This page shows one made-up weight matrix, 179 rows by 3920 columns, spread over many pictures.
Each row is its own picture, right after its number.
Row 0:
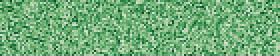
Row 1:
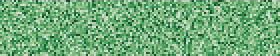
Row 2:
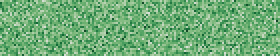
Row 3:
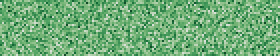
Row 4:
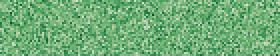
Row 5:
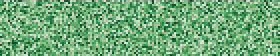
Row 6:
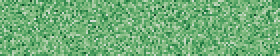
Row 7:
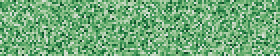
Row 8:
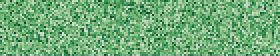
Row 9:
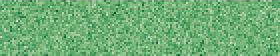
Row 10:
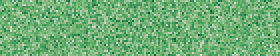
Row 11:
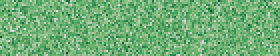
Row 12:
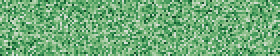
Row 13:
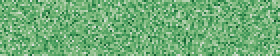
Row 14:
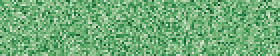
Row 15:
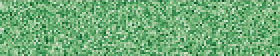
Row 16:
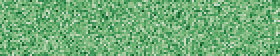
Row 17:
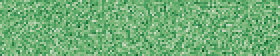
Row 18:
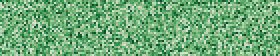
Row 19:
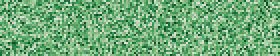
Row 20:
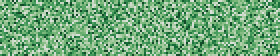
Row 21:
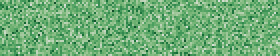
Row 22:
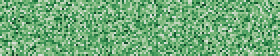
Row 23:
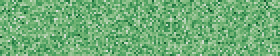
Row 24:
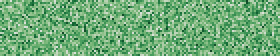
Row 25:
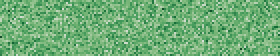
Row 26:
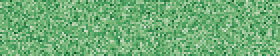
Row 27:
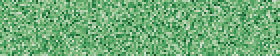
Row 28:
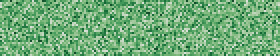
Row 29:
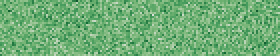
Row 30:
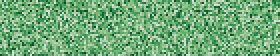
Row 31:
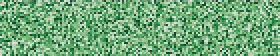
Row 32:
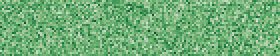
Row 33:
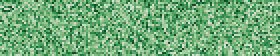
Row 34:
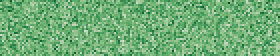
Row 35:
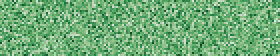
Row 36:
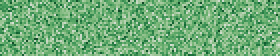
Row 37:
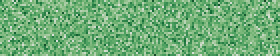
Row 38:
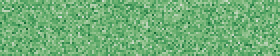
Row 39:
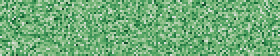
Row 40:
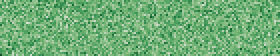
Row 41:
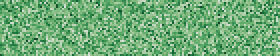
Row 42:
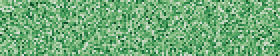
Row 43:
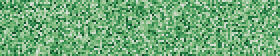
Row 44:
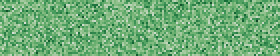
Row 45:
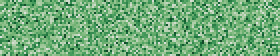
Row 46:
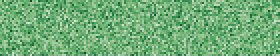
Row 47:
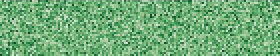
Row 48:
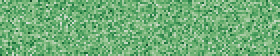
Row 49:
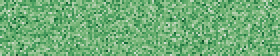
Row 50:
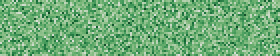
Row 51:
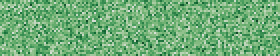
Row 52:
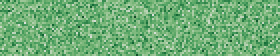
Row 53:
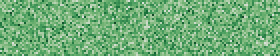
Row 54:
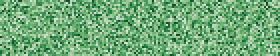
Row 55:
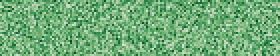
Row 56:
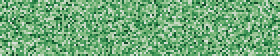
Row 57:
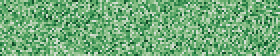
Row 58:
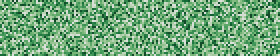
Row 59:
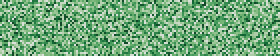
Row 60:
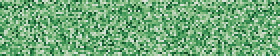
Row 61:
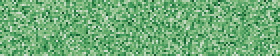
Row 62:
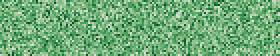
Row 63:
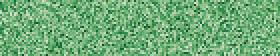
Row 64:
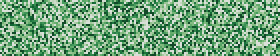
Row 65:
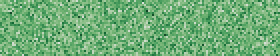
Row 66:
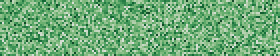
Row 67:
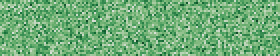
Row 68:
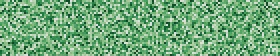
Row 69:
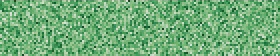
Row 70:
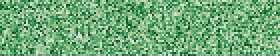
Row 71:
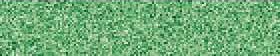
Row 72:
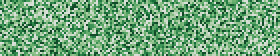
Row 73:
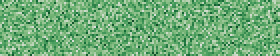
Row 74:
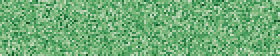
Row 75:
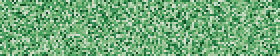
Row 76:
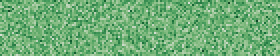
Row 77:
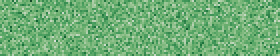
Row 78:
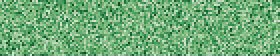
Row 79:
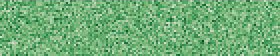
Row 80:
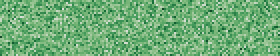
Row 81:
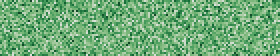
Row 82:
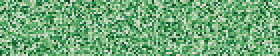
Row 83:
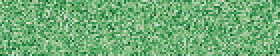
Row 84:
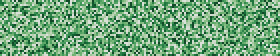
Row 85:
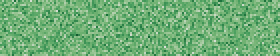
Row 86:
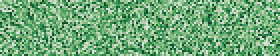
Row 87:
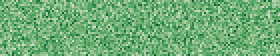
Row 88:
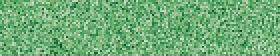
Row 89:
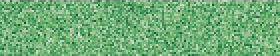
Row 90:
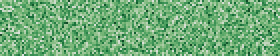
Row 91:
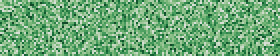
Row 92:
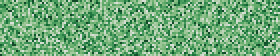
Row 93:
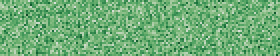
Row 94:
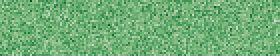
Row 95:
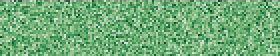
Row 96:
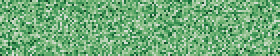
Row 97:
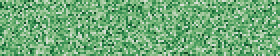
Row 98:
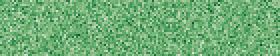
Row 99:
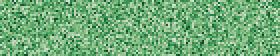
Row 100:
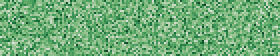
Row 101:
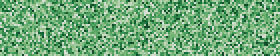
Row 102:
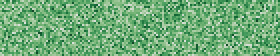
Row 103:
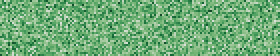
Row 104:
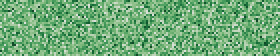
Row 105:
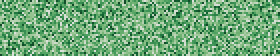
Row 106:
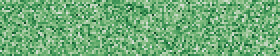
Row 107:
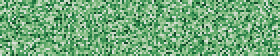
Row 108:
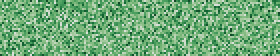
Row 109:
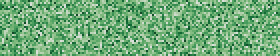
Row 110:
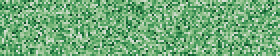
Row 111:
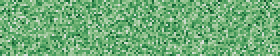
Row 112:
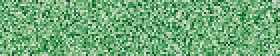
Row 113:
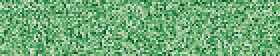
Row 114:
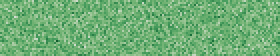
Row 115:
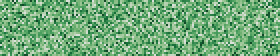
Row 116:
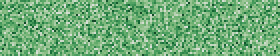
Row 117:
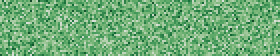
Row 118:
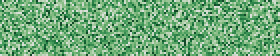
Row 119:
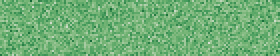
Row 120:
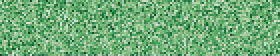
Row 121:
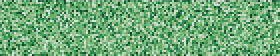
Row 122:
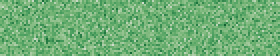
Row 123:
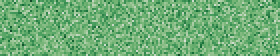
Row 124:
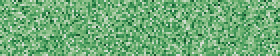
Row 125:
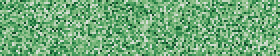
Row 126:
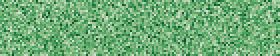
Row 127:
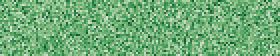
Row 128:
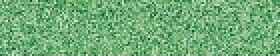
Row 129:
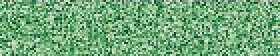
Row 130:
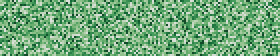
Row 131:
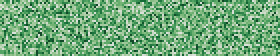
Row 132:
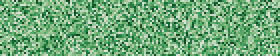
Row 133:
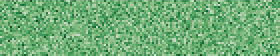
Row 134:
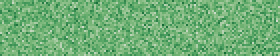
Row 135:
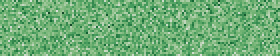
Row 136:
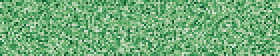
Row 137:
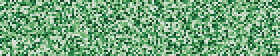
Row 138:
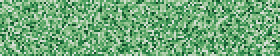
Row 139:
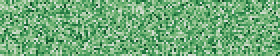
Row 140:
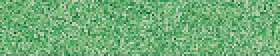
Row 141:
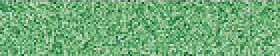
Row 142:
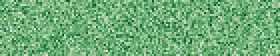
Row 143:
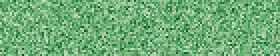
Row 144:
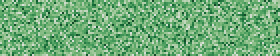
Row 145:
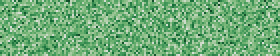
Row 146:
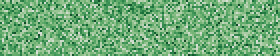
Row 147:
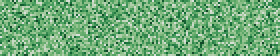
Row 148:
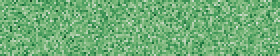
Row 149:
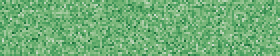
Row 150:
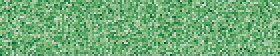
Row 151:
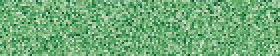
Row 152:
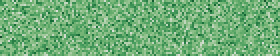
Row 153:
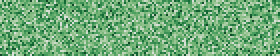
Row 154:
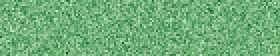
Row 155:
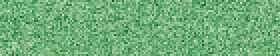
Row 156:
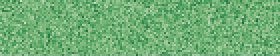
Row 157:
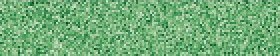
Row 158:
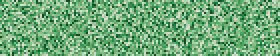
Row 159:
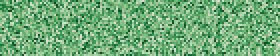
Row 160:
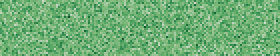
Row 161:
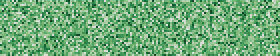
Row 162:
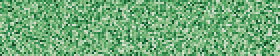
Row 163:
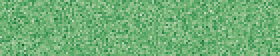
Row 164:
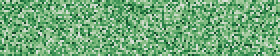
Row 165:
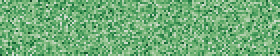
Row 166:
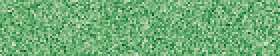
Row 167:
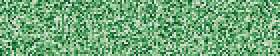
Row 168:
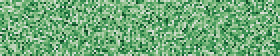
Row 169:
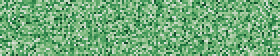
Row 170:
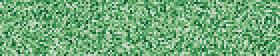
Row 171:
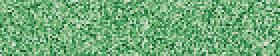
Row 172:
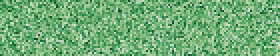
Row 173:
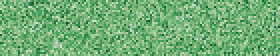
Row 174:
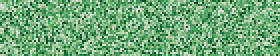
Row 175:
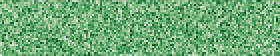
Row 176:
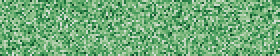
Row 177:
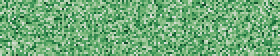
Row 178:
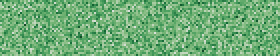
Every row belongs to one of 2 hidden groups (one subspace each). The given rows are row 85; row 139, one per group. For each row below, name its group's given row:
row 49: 85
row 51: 139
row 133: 85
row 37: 85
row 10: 85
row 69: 139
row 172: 139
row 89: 139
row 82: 85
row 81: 85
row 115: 85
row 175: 139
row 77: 85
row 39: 85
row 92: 139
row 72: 139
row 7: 139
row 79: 85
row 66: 139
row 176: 85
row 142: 85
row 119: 85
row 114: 139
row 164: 139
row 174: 139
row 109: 139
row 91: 139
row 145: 85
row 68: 85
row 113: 139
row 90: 139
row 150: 85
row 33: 139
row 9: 85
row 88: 139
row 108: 85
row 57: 139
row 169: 85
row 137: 85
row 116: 139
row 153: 85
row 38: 139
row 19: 85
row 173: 139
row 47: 85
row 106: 139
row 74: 85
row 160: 139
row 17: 139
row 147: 85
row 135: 85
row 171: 139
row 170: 139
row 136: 139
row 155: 85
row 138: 139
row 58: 85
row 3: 139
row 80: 85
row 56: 85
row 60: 139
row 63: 139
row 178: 139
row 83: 85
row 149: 139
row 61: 85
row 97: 139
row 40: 85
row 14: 85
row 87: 85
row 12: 85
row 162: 139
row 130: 85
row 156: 139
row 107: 85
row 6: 85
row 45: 85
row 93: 139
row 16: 85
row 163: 85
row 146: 139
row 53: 139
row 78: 85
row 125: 139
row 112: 85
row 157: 139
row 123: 85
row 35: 85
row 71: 85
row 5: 85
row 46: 85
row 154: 85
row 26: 139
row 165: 85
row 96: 85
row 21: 139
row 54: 85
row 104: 139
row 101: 139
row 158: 85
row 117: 85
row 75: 85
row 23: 85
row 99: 85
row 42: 139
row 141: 139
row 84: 85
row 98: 85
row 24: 139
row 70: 139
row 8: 139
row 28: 139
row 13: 85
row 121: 85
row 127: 85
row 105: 85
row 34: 139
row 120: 85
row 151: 85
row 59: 85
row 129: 85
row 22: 85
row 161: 85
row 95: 85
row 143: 139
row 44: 139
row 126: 85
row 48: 85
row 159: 139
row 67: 139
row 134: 139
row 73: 85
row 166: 139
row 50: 85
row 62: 85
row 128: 85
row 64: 139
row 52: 139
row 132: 85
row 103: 85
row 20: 85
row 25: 85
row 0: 139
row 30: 85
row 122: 139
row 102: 139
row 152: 85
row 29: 139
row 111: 85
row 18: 139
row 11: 85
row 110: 139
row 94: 85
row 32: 139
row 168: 139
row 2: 139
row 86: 139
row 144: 85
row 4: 139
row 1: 85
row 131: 139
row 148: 85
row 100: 85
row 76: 139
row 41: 139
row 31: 85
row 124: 85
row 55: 139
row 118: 85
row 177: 85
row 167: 85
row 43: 139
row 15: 139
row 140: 139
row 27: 85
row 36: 139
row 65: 139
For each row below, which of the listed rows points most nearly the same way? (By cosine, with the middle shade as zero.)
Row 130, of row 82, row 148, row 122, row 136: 148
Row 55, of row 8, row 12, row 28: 28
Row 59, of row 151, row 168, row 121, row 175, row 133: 151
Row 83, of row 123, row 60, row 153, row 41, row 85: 153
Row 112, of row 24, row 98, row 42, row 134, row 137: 98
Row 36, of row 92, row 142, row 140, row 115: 92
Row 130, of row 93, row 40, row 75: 75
